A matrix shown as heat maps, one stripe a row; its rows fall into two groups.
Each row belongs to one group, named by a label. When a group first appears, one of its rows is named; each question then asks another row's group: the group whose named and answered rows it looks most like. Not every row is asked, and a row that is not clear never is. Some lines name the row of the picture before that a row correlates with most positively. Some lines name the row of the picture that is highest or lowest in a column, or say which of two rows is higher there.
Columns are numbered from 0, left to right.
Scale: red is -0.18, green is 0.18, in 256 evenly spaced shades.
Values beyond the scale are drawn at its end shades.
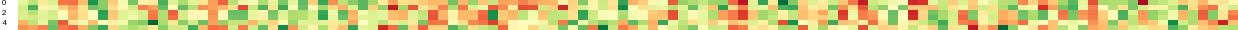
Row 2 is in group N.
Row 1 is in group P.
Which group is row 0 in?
P
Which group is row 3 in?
N
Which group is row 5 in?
P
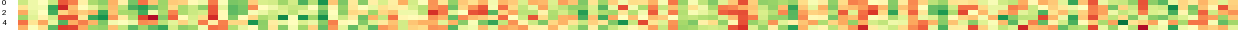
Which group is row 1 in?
N
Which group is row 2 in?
N
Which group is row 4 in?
P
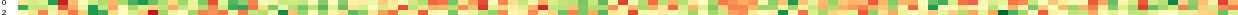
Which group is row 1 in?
N
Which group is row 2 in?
P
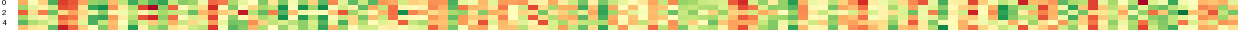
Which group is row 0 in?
P
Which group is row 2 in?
P
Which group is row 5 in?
N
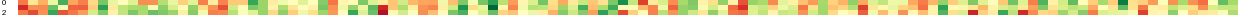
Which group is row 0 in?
P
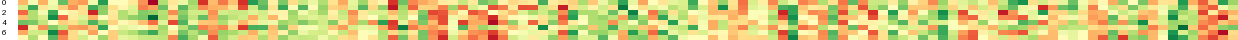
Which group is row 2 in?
N
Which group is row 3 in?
N
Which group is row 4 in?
N
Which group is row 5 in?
P
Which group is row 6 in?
N
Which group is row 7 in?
N
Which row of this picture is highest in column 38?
5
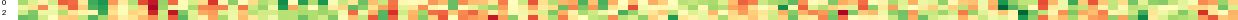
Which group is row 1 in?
P
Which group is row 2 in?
N
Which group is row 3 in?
N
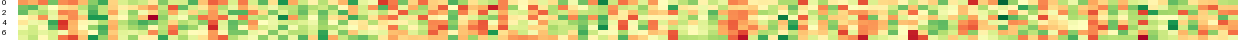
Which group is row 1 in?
N
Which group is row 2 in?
N
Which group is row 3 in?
P
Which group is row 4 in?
N
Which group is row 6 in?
N
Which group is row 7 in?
P
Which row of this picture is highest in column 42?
3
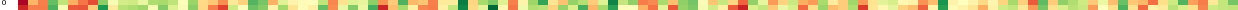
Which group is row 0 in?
P
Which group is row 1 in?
P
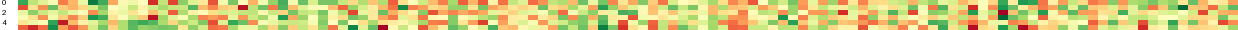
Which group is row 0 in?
N
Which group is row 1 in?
P
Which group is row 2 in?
N
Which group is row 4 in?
N
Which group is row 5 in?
P
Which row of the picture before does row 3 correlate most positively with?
1
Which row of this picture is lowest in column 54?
2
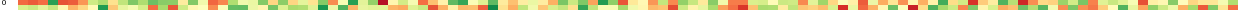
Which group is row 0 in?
P
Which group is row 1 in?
N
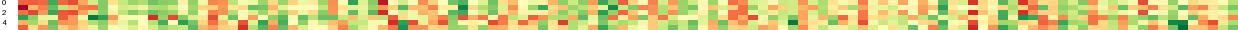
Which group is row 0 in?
P
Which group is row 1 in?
P
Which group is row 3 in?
N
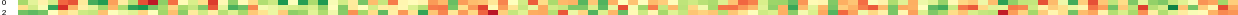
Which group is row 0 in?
N
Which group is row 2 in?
N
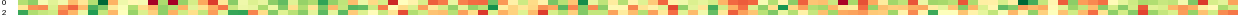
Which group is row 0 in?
N
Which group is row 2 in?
N
